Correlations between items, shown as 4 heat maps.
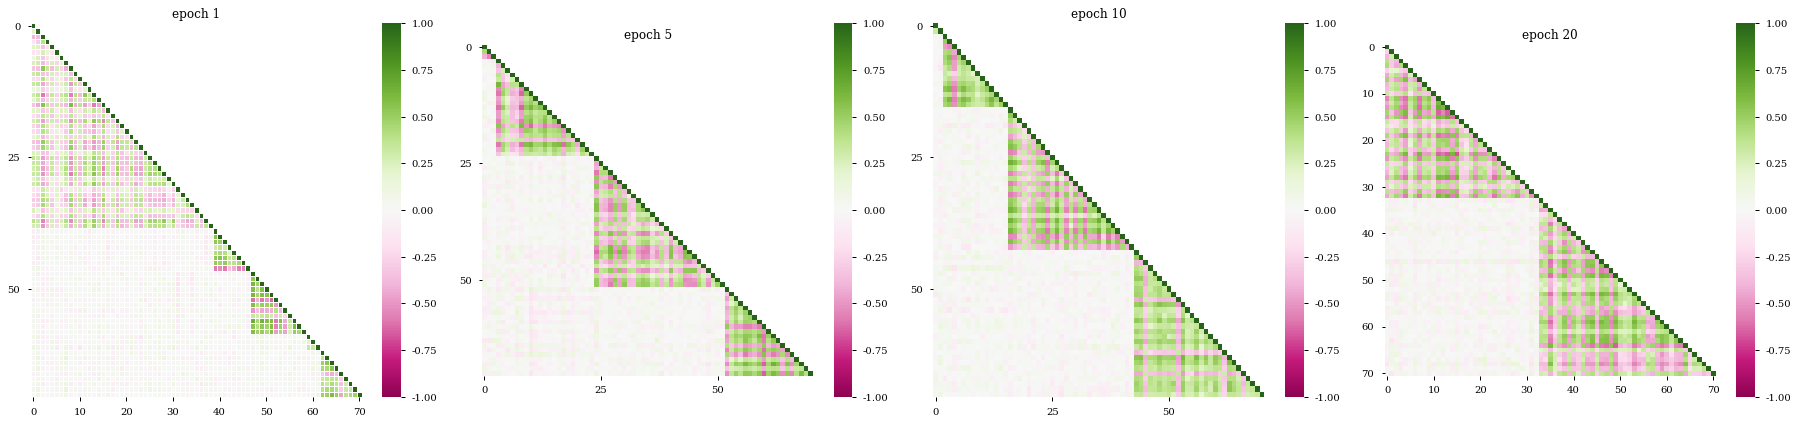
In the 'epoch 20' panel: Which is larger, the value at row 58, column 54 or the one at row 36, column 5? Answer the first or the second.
the first
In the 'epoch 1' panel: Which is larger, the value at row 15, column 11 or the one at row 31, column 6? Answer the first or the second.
the second
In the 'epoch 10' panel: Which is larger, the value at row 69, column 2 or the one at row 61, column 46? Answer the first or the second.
the second
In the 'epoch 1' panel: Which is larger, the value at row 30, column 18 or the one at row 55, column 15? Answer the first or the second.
the first
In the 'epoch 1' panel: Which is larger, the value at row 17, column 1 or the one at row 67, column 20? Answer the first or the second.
the second
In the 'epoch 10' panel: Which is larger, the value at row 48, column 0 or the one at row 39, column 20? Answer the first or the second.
the second
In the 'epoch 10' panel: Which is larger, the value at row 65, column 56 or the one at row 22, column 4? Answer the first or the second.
the first
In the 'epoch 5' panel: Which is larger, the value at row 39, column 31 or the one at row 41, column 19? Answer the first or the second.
the second
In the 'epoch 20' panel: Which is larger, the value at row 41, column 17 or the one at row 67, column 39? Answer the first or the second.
the second
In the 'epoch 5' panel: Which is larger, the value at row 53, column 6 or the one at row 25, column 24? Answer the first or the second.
the first
